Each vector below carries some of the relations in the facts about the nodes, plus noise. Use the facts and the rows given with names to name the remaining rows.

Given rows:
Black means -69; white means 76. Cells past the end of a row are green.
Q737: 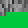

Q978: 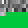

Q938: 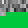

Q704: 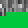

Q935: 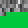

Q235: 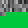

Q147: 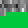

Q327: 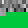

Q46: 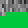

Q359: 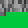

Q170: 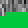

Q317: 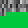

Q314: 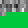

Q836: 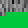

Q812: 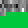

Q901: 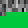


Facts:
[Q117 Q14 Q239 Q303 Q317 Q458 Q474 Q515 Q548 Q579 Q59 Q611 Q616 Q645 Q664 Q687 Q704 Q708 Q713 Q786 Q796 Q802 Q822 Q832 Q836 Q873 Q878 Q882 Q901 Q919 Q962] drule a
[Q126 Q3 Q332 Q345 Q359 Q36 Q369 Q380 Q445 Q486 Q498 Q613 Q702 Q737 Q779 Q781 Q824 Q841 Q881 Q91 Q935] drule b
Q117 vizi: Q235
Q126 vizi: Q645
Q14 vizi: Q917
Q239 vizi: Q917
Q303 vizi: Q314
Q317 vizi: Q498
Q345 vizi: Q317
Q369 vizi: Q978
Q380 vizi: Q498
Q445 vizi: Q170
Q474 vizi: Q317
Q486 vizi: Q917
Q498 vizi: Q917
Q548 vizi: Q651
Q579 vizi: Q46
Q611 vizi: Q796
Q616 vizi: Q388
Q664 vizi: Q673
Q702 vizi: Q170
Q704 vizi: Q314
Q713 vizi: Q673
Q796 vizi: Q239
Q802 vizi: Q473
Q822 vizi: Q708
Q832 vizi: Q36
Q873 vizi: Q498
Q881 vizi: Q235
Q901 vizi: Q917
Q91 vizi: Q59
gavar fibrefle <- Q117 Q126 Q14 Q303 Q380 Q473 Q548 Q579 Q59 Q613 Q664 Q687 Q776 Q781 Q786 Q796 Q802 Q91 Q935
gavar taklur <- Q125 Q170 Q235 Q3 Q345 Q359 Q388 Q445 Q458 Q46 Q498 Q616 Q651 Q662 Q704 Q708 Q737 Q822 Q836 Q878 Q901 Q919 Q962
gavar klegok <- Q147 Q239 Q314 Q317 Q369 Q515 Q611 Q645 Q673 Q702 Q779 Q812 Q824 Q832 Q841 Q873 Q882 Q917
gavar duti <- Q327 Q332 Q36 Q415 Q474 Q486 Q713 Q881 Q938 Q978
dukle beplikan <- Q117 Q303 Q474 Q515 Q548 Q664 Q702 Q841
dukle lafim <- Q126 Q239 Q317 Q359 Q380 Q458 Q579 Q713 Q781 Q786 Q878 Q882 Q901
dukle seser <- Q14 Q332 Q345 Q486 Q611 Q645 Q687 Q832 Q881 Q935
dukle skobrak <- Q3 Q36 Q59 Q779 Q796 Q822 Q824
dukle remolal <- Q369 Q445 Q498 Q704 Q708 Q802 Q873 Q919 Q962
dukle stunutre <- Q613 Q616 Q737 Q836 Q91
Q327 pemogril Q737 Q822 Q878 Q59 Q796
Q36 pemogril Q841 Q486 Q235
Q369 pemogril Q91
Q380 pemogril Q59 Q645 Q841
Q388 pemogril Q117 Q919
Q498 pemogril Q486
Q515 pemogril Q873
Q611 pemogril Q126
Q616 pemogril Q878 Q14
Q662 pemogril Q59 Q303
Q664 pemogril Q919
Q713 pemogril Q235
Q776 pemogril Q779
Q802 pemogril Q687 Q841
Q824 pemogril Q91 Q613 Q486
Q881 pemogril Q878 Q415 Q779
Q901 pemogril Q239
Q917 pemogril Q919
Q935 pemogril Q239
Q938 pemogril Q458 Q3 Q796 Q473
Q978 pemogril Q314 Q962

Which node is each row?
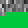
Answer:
Q388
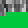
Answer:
Q917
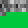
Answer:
Q841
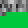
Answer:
Q779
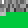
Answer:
Q415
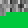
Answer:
Q776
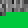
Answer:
Q616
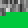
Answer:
Q802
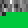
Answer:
Q369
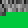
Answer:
Q498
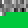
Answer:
Q36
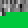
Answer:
Q380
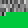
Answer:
Q796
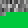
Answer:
Q14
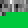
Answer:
Q824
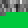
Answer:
Q611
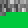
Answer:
Q702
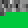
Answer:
Q873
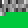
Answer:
Q486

